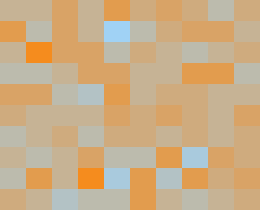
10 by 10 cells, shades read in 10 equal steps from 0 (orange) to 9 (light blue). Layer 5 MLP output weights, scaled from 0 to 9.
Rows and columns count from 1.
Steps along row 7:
down down up down same up down up down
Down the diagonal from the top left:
5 6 3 3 2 4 5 8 4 4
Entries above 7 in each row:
0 1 0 0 0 0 0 1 1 0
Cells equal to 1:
0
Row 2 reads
2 6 3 5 9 6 4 3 3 5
